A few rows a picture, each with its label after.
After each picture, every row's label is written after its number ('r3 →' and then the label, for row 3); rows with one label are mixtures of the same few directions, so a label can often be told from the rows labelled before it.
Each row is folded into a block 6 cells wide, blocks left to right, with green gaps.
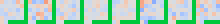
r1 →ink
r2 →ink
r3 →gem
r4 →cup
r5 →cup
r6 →cup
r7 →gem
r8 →cup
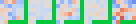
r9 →ink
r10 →ink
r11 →gem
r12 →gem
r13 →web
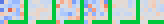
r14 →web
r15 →web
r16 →gem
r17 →cup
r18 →gem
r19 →cup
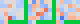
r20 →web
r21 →gem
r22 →gem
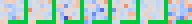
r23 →ink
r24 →cup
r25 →web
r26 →web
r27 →cup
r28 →web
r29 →ink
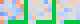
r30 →ink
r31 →ink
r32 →web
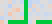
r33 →web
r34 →cup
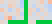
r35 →web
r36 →cup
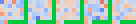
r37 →ink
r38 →web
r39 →web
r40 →ink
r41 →gem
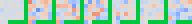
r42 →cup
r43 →web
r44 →gem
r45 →gem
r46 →gem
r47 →cup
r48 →web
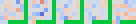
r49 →ink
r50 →gem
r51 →web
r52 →web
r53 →gem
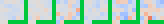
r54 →ink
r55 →web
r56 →ink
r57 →cup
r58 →ink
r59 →web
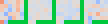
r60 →web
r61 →web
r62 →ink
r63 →gem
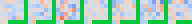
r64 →ink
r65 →gem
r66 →gem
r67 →ink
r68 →cup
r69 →cup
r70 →ink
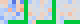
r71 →cup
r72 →ink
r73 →gem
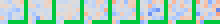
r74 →web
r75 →web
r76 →ink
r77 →ink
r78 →ink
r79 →web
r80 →gem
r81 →ink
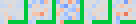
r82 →web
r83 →gem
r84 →ink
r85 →web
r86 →gem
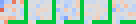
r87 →cup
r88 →web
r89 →web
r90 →ink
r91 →cup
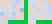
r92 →ink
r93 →cup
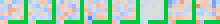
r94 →web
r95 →ink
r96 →gem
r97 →gem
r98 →gem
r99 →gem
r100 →cup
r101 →gem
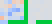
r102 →web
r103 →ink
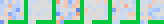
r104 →web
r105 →cup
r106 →ink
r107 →cup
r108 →cup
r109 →web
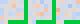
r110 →cup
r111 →gem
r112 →cup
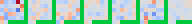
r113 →ink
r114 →gem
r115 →ink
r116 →gem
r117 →web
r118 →gem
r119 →web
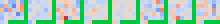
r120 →cup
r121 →web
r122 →web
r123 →web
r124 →web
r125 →ink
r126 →web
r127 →gem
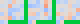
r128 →web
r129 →gem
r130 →ink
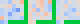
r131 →web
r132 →cup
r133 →web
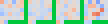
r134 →ink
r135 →ink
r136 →web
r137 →gem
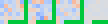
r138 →cup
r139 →ink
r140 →ink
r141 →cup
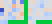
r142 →cup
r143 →cup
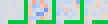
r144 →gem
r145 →gem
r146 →cup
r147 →cup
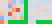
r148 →web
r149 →web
